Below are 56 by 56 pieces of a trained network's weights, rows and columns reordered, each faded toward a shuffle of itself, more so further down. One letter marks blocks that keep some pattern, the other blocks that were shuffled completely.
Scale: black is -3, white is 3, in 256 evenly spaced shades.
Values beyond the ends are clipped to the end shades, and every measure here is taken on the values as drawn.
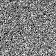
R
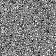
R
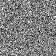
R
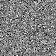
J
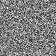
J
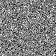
R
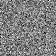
R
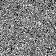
R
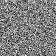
J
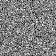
J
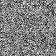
J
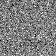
R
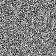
J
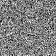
J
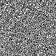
J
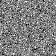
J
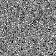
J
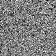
R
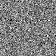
J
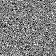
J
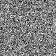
J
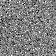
R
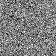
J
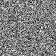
J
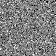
J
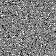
J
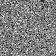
R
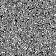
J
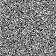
R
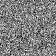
R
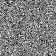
J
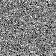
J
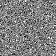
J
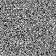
R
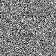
J
